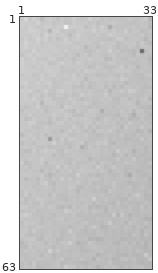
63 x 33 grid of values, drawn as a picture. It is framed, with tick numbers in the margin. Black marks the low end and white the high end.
Slope: up to the top left. Mirror symmetry: none. Grain: fine. Histogram: skewed, a long tail of low values.
